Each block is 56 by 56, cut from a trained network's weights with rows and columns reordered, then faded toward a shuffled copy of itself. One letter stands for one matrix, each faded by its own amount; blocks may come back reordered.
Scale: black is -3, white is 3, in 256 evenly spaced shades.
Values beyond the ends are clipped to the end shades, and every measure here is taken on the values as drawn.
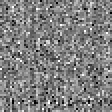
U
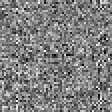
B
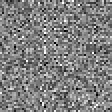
B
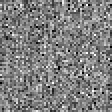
U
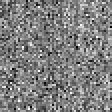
U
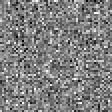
B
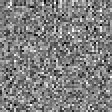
B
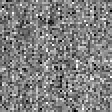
U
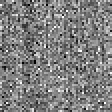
U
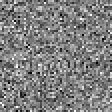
B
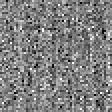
U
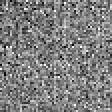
U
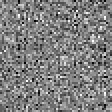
B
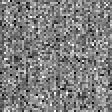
U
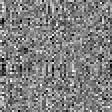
B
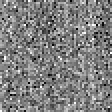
U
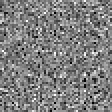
B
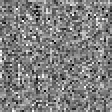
U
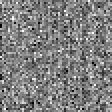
U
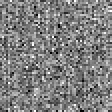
U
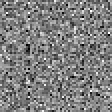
B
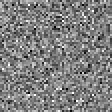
B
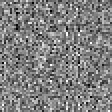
B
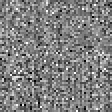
U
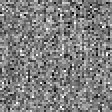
U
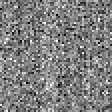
U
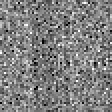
U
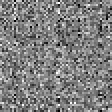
B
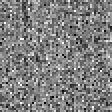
U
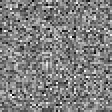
B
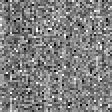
U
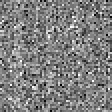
U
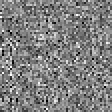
B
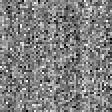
U
